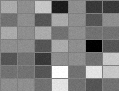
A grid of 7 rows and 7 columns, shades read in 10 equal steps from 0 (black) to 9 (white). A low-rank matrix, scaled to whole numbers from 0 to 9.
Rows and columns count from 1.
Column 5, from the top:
5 5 5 5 5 4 4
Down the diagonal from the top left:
6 5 6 6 5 8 4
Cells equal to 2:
3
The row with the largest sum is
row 6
